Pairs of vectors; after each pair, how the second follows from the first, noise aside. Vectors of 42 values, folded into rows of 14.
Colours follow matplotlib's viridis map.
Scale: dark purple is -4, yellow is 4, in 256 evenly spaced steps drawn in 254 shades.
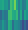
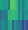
copied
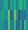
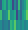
shuffled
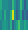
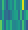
wrapped around
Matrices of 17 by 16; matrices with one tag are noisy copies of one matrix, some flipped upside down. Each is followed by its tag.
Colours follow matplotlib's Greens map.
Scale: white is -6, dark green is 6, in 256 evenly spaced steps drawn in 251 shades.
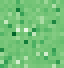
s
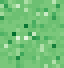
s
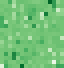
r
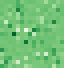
s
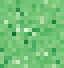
s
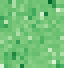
r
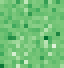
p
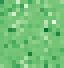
p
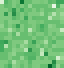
r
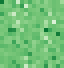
p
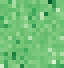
r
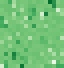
r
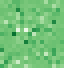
s
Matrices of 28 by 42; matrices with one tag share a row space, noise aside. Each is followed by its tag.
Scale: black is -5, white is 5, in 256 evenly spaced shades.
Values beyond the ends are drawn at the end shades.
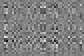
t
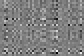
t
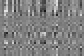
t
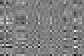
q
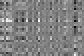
q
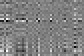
q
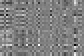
q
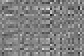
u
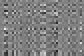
t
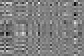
q
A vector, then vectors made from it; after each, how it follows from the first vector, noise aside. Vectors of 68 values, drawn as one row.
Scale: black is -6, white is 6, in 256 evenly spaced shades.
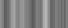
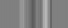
partly zeroed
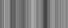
negated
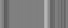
partly zeroed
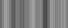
negated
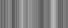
wrapped around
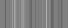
partly zeroed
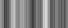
scaled up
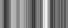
scaled up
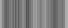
wrapped around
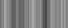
negated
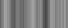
negated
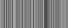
sign-scrambled
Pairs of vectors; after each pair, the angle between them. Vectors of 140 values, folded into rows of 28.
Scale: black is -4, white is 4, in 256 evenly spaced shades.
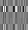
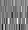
orthogonal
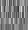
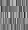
partly opposed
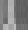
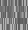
orthogonal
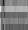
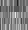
partly opposed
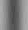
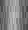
nearly opposite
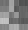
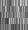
partly opposed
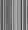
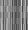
nearly opposite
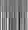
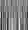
nearly opposite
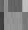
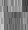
nearly opposite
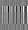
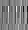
nearly opposite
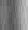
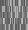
orthogonal
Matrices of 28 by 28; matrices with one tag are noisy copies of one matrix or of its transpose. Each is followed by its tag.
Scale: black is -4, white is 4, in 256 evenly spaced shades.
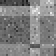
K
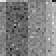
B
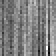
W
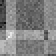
K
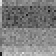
B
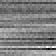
W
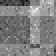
K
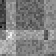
K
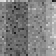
B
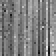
W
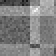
K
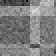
K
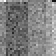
B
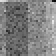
B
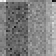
B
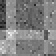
K
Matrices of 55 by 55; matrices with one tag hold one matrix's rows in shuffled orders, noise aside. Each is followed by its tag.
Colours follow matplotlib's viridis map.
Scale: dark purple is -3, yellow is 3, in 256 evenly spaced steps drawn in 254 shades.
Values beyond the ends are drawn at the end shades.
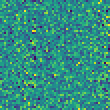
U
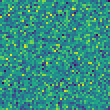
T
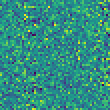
U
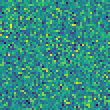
T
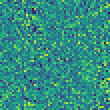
U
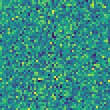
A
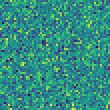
T
